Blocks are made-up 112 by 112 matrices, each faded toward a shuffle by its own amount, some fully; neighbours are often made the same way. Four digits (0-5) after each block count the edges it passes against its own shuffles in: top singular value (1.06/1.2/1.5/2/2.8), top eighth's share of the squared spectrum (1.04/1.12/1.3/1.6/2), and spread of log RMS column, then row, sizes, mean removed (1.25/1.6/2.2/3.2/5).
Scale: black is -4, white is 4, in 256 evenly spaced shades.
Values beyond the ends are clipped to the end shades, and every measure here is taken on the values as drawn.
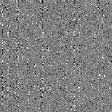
4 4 3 1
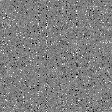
3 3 2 0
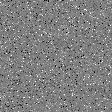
0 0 0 0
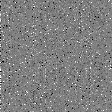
3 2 2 0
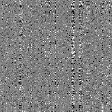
4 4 3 2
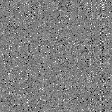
3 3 2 1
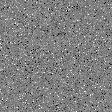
1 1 0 0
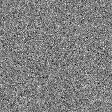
2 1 0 0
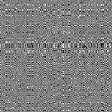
5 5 4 4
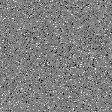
3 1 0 0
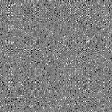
5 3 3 3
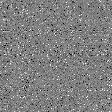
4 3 1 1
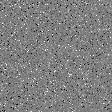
2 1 0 0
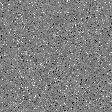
0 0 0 0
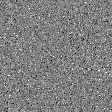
1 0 0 0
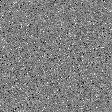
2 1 0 0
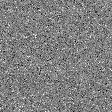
2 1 0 0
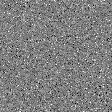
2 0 0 0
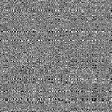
5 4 3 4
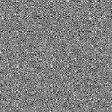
4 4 2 3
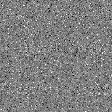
3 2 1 1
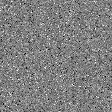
2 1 0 0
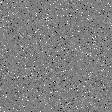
0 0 0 0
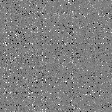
2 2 2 2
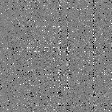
3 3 3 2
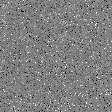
1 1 1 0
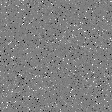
0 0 0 0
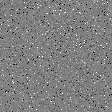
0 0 0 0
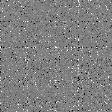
2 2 2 2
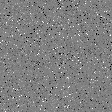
0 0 0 0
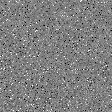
0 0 0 1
